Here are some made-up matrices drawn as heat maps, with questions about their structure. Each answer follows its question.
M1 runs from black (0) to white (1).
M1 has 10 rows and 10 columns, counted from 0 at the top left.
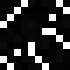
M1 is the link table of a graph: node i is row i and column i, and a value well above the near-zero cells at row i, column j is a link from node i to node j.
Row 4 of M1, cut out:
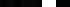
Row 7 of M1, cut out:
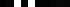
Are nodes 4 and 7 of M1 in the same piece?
yes
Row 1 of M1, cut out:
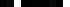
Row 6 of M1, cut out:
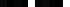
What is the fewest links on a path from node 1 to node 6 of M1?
2
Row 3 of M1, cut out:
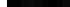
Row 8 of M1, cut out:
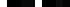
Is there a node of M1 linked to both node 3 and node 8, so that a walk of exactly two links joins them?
yes
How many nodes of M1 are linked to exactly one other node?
2
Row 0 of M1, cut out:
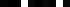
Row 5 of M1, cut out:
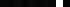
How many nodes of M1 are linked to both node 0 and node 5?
1
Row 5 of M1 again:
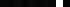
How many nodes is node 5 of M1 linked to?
1
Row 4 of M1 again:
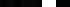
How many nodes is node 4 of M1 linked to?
2
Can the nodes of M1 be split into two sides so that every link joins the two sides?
yes
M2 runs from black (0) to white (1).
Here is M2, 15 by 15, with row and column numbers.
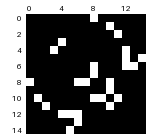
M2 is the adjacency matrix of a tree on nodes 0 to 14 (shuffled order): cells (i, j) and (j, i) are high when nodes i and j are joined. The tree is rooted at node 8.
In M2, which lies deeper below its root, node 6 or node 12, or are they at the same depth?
node 12
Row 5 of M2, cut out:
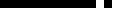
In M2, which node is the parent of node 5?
12
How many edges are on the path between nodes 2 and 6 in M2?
4
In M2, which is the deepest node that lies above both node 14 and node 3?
12
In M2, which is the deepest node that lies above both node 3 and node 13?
6
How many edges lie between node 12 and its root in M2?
2
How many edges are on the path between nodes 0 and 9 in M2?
3
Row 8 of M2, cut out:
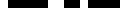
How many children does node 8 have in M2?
4
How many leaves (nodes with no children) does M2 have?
8
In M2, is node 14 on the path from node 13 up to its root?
no
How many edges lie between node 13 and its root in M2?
2
